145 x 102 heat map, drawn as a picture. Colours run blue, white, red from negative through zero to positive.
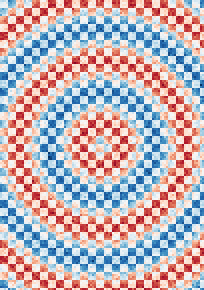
No row or column stands out. Concentric rings centre on the centre. No overall slope runs across the table.
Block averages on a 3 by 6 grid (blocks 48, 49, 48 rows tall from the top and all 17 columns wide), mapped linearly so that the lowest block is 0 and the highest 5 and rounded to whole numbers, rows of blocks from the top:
232232
503305
232232
